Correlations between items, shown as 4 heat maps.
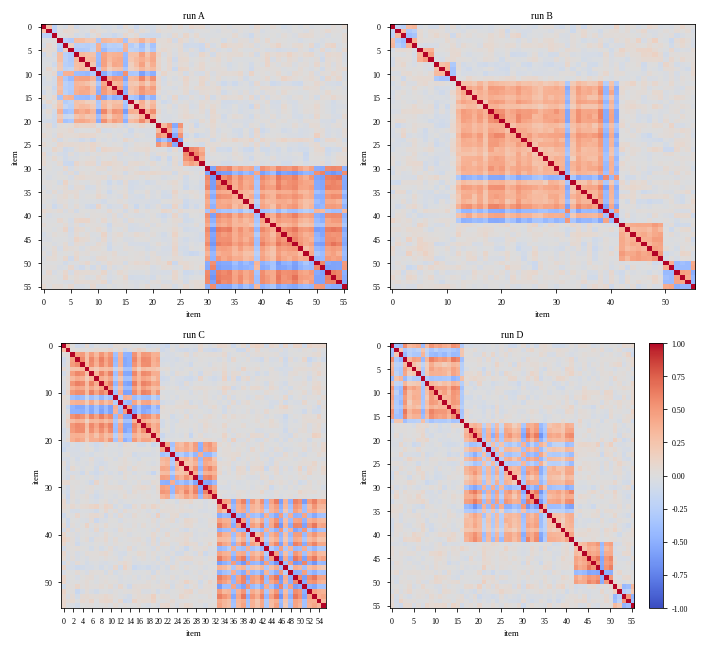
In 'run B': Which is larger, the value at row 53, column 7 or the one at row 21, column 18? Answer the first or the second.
the second
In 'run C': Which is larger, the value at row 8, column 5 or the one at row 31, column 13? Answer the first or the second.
the first
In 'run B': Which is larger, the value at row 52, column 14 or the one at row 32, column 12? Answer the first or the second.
the first
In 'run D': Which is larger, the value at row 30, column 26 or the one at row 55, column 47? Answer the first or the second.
the second
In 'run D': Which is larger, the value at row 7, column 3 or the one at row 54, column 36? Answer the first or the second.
the second
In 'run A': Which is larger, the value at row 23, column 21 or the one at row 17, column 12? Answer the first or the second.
the first
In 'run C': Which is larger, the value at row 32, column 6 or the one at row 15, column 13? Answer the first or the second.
the first
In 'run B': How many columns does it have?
56
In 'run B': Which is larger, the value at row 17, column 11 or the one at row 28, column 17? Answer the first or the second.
the second
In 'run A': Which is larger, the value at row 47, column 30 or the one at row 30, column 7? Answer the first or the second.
the first
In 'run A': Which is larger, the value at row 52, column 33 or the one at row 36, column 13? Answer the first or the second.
the first
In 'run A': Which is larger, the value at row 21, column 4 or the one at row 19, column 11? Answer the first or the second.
the second
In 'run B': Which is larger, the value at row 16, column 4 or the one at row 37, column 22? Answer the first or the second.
the second
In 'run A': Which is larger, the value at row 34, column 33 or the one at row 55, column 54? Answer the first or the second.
the first
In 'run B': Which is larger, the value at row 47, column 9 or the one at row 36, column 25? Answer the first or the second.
the second
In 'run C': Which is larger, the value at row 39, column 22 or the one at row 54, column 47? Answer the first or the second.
the second
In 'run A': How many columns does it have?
56
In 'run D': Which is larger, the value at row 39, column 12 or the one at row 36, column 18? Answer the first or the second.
the second
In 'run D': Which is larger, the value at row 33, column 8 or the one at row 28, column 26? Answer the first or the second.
the second
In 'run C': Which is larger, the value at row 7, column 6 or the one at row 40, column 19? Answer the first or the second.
the first
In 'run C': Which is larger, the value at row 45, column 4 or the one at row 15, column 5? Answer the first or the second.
the second
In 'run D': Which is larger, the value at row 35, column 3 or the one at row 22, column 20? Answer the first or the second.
the second
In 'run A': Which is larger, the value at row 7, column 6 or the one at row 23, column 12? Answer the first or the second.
the first
